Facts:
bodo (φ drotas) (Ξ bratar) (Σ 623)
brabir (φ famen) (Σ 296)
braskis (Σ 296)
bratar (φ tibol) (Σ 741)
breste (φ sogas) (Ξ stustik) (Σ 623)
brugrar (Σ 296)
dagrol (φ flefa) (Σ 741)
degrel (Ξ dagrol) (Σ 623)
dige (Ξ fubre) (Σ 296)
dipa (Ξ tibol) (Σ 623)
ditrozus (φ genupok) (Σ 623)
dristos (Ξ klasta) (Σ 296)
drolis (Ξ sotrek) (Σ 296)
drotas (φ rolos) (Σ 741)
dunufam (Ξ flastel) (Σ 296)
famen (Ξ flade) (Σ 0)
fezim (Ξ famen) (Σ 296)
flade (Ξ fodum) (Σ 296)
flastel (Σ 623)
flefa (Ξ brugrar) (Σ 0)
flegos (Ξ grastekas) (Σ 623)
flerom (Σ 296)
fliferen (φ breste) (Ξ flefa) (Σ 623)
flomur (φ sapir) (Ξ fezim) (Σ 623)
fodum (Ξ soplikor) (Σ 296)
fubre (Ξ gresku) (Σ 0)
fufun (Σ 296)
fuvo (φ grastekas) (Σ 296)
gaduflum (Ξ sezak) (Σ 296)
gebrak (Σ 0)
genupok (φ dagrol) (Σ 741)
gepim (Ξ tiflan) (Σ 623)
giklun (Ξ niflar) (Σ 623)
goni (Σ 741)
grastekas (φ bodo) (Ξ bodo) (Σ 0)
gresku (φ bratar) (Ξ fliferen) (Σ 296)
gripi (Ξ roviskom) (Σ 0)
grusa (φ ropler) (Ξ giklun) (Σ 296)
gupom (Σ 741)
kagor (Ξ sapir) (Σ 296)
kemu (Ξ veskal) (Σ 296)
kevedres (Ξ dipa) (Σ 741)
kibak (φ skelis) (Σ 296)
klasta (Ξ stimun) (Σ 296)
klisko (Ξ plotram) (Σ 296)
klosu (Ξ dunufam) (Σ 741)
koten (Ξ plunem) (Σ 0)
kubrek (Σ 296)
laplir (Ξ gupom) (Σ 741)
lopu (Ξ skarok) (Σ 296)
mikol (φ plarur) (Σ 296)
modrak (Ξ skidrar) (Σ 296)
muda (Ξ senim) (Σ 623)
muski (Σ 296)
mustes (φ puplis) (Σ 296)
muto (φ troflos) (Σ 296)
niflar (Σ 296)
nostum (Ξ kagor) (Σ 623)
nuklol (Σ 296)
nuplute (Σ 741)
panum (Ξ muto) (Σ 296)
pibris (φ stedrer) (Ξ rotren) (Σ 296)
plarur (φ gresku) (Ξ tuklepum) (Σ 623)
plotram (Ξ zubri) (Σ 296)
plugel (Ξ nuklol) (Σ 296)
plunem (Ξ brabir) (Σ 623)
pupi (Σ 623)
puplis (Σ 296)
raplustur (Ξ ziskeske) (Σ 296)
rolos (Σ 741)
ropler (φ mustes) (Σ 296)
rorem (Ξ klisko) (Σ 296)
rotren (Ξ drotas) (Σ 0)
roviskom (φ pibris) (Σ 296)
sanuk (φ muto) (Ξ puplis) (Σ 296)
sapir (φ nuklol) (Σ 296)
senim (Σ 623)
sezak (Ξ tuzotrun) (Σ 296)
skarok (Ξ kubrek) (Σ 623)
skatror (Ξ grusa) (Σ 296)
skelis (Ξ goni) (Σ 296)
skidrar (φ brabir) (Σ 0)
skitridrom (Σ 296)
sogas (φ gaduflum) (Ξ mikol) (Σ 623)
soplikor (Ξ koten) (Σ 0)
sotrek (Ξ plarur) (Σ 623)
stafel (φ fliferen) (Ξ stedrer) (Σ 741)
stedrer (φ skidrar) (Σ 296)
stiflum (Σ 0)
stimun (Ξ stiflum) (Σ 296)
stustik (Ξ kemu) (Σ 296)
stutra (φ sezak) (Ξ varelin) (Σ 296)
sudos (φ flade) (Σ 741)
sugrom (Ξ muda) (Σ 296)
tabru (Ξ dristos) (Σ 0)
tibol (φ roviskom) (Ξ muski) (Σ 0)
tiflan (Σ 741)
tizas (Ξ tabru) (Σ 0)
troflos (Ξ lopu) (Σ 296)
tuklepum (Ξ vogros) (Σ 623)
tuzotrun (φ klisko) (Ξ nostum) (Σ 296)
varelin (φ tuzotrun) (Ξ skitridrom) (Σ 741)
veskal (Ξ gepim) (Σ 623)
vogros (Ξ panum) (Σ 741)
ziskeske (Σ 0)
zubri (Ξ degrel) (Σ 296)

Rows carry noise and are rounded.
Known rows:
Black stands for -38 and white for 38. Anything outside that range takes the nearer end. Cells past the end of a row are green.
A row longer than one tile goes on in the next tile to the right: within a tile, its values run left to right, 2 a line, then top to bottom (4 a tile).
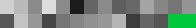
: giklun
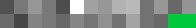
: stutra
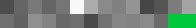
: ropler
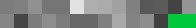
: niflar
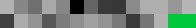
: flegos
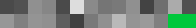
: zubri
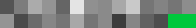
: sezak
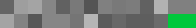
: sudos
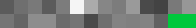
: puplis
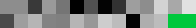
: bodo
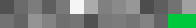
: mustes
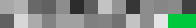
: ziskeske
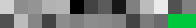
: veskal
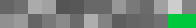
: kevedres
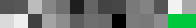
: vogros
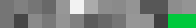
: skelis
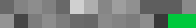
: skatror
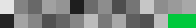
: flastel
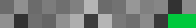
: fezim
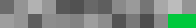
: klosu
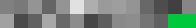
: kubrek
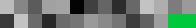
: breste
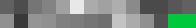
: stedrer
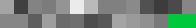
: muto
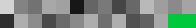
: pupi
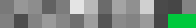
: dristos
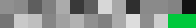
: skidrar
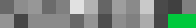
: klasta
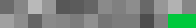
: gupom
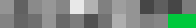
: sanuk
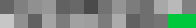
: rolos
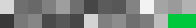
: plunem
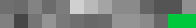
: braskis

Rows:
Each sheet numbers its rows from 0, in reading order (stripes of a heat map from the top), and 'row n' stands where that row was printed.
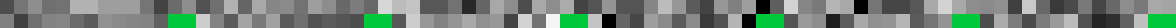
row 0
drolis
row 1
tuzotrun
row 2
rotren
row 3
flade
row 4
flomur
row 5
fliferen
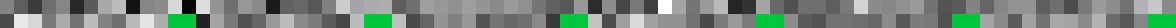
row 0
tibol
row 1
muda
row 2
kagor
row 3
gresku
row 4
gaduflum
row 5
drotas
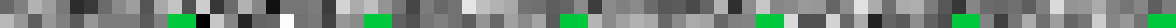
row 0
dagrol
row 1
dipa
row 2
muski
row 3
bratar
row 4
lopu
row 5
fuvo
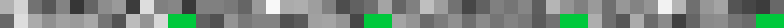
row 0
tabru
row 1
kibak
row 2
tiflan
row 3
troflos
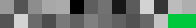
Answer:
tuklepum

